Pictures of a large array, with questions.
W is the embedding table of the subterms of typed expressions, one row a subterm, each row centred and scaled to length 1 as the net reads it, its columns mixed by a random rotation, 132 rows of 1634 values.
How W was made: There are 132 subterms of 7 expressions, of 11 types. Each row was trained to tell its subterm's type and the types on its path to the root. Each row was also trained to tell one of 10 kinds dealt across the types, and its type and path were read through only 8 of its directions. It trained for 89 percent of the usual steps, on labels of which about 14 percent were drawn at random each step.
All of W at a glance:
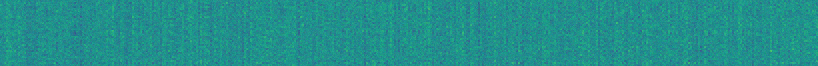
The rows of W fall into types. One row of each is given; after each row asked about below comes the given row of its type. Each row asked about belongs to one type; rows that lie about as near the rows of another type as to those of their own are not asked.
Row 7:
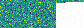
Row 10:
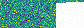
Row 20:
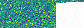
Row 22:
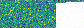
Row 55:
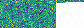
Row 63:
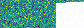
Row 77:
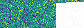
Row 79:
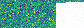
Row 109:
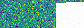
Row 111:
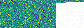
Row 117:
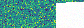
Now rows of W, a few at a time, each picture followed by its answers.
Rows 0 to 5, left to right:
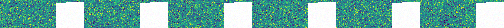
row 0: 22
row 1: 22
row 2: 117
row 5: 10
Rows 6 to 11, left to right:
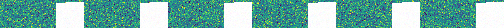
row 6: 79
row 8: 109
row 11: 20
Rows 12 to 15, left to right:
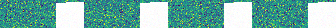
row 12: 77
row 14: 79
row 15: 63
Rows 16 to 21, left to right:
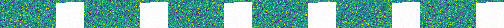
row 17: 20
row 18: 77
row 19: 10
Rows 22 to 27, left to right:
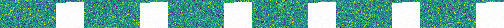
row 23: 7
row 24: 7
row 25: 111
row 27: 7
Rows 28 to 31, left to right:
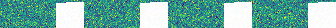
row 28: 10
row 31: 109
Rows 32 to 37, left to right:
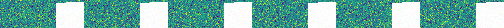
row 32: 22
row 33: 79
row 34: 79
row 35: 10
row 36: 10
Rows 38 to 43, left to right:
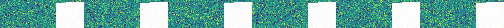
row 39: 77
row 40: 22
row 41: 20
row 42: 109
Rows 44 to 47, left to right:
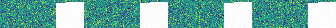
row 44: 77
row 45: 20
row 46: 7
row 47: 111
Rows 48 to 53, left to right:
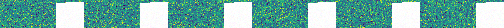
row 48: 79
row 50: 20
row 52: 111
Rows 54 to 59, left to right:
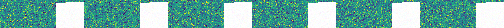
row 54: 111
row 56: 117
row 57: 55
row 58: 10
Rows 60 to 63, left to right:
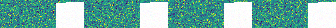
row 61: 63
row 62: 111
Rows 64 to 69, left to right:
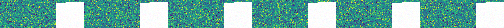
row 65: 109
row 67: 111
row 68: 22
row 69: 111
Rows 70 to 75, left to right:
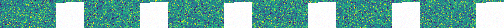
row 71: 117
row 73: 55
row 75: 7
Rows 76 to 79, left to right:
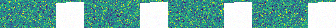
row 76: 22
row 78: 77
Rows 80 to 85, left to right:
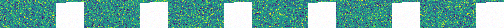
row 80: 77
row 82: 7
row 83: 79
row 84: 109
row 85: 117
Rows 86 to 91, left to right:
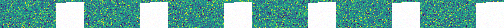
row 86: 117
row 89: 77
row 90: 22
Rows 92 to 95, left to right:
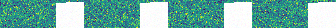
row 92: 109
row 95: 77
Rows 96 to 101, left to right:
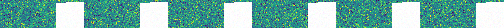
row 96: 117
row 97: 20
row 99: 109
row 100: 63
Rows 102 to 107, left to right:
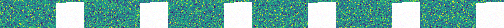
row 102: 63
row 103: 10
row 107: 109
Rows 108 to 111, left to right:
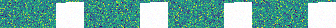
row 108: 111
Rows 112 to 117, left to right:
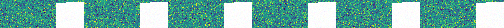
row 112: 7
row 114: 109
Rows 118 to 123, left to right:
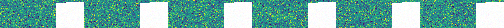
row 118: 10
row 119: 111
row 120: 109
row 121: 22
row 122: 22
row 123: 79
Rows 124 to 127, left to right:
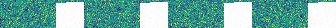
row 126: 117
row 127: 63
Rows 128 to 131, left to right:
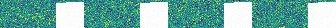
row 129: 117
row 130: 22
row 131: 7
